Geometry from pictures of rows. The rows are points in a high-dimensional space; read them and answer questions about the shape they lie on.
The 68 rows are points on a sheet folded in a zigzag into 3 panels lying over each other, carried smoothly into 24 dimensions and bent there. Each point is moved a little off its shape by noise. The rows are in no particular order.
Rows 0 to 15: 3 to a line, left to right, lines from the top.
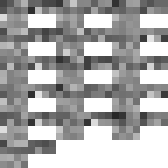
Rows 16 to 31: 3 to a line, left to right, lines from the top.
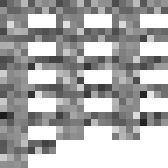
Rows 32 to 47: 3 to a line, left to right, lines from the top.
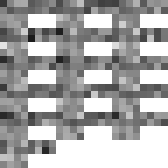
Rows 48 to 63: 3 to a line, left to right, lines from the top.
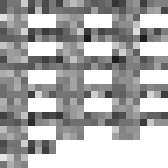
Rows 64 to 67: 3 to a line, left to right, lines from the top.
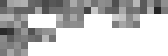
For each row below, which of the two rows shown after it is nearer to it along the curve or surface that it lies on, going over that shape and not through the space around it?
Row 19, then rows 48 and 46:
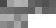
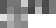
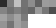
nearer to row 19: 46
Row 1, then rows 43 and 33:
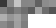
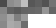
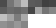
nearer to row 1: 43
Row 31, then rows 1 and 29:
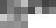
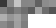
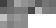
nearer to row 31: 29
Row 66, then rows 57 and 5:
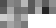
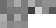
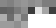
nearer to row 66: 57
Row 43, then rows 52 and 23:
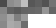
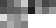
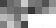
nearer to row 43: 23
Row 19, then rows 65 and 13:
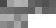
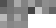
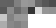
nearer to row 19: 65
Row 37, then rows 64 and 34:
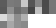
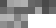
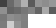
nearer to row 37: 64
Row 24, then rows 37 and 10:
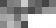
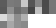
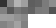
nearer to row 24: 10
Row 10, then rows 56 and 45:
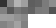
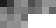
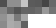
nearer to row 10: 45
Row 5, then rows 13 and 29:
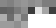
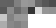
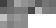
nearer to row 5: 13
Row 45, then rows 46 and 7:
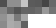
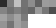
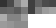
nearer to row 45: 46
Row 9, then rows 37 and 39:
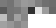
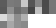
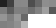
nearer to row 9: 39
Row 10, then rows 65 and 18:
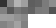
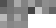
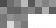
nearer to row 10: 18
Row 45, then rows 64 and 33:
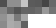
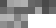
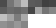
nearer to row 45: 64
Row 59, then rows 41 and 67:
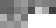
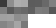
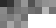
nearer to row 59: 67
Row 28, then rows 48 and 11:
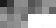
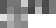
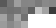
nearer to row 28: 11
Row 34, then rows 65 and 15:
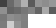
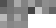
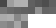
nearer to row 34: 15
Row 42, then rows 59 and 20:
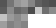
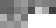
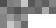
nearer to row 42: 59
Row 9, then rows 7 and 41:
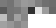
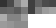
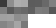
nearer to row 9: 7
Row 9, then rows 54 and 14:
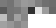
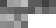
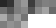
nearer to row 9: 14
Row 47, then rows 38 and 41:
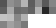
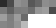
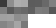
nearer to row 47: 41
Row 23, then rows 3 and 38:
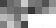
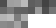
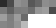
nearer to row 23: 3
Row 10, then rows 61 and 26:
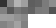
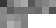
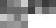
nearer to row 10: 61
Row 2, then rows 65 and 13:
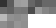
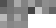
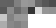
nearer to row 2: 65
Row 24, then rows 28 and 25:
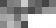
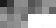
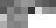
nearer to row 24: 28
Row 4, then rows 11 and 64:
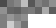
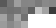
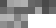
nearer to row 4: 64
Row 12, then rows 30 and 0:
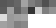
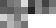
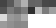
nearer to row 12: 0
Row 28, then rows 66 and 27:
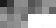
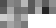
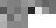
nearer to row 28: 27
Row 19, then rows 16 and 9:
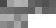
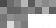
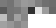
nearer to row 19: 16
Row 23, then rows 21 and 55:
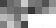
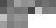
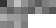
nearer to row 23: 55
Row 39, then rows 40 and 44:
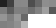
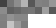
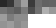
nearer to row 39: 44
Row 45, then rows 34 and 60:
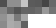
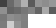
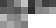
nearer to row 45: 34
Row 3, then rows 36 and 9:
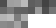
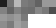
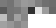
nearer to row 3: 36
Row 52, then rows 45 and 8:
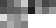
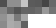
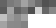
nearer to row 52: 8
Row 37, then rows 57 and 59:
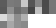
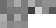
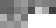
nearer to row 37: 57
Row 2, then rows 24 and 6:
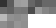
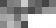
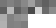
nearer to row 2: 6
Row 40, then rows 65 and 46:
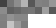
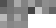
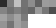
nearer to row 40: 46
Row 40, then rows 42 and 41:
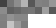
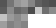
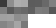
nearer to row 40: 41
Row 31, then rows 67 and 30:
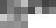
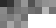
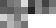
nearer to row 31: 30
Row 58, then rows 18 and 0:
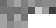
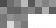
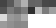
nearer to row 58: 0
